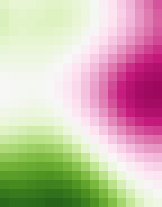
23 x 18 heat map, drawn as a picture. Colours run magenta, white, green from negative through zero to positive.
Ninth with the highest average: bottom left. Slope: up to the bottom left. Stripes: none. Average level on the scale: 50%. Ninth with the lowest average: middle right. Lone odd cells: none. Calmest part: top left.
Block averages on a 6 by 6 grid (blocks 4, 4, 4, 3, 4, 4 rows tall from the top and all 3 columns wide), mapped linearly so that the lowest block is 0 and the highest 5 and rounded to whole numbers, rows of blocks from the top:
3 3 3 3 2 1
3 3 3 2 1 0
3 3 2 1 0 0
3 3 3 2 1 0
4 4 4 3 2 1
5 5 5 4 3 3
